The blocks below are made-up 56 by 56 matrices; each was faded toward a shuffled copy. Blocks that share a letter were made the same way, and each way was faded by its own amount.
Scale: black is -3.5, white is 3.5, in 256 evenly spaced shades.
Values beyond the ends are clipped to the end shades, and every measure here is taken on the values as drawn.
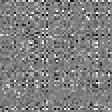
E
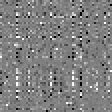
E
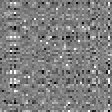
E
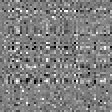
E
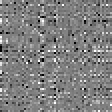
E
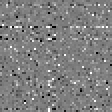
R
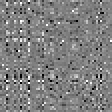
E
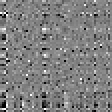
E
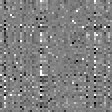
E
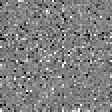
R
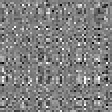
E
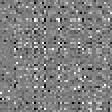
E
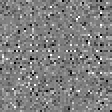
R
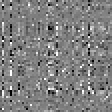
E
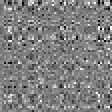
E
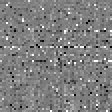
R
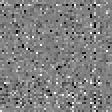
R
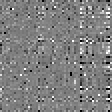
E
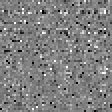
R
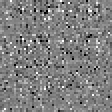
R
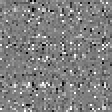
R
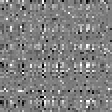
E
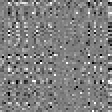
E
